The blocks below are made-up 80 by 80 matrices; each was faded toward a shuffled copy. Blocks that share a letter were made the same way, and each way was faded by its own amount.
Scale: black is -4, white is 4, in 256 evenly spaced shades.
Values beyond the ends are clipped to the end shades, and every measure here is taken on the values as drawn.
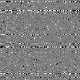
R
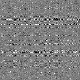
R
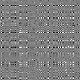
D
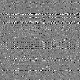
R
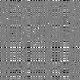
D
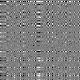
D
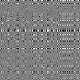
D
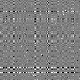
D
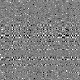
R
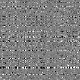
R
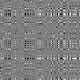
D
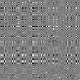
D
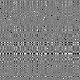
D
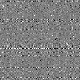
R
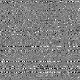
R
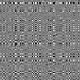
D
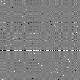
D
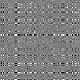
D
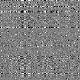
R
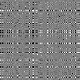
D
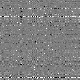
R
